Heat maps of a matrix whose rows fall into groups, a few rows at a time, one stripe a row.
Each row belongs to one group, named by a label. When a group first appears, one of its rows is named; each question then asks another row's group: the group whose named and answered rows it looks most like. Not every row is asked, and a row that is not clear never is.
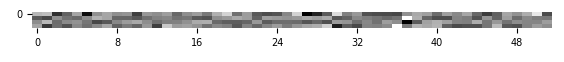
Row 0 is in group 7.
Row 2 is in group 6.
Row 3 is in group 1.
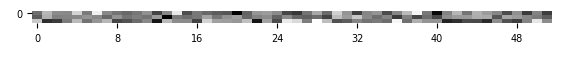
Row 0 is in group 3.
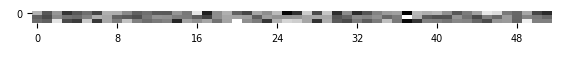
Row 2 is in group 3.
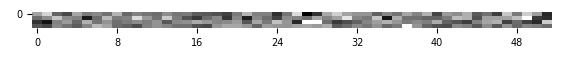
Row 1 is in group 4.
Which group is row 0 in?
7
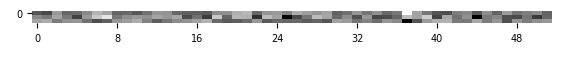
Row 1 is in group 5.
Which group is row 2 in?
6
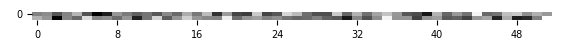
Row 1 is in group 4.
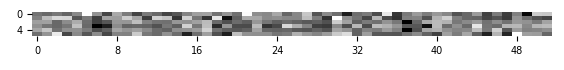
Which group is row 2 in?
6
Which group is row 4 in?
6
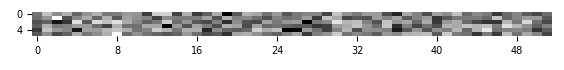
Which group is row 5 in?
7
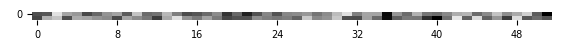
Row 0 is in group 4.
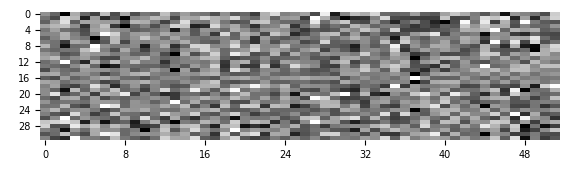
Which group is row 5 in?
5
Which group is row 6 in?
4
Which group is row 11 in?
6
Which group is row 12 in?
3
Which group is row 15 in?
6
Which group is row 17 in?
6
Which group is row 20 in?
7
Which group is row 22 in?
1
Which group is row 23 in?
5
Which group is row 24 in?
6
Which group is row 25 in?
4
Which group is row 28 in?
4
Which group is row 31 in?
4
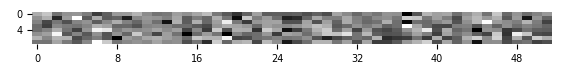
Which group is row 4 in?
5
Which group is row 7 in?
5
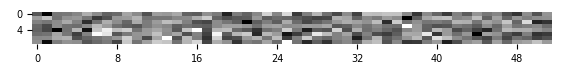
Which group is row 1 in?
6
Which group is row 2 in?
4
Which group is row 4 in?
7
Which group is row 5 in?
5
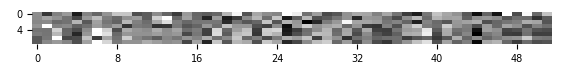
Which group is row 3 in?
7
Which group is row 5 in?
5
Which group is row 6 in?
3
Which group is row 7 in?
5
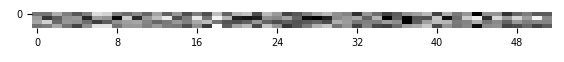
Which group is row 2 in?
6
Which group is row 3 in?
5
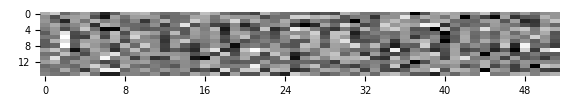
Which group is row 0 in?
6
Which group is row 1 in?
1
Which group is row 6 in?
3
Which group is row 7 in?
3
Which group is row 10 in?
5
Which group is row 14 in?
5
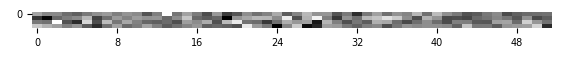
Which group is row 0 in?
1
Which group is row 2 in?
3
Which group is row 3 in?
7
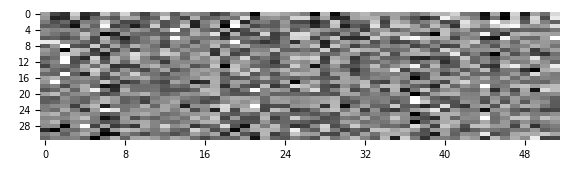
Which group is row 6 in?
1
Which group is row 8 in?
3
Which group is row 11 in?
3
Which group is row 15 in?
3
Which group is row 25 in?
6
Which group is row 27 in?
6
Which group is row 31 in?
4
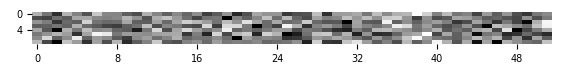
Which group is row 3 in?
1
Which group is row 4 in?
4
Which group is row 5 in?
5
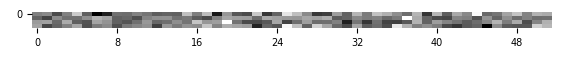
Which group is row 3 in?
1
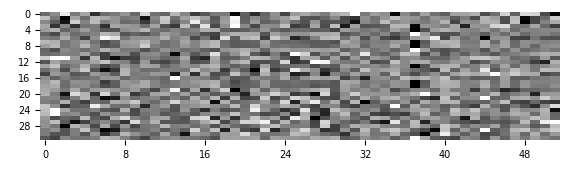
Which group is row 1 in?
4
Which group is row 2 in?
4
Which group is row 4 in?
6
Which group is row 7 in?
6
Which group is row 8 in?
6
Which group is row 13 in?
6
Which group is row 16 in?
1
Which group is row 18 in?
6
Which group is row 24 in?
7
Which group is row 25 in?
7
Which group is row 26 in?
7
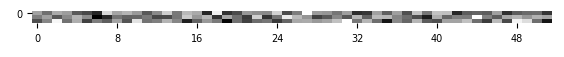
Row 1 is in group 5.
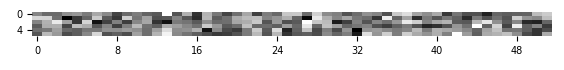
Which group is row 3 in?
3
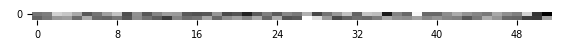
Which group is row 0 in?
4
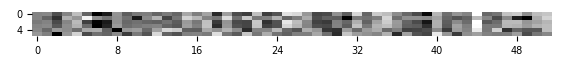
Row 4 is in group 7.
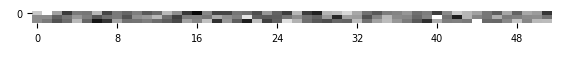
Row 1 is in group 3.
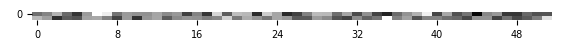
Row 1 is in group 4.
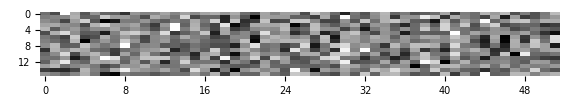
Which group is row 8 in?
7
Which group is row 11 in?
5
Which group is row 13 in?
6
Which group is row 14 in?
7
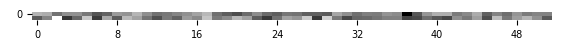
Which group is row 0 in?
6
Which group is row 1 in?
3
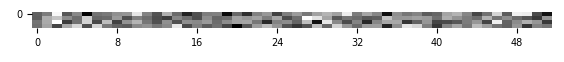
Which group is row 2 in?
3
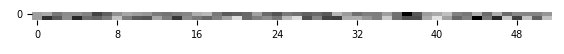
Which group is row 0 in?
6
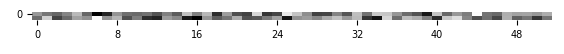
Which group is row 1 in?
7
